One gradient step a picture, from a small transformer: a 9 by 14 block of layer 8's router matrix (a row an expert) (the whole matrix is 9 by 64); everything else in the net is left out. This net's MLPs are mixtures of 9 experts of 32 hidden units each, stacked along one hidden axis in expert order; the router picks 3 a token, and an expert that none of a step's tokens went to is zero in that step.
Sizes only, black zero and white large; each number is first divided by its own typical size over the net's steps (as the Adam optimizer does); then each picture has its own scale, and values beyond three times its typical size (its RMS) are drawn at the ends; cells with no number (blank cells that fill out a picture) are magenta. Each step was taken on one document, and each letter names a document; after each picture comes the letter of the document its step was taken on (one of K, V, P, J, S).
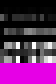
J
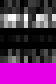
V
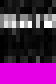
V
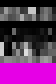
J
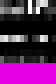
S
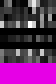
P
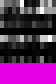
S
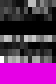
S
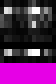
P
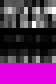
V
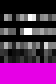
J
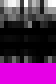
V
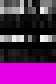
S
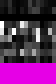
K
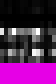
K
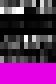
S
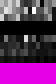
S
